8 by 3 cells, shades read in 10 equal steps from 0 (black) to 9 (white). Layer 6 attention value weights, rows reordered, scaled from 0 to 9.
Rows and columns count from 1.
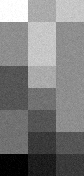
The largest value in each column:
9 7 7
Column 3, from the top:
7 5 5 5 5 5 3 2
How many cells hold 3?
4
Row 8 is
0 1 2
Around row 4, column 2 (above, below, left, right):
7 4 3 5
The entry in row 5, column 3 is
5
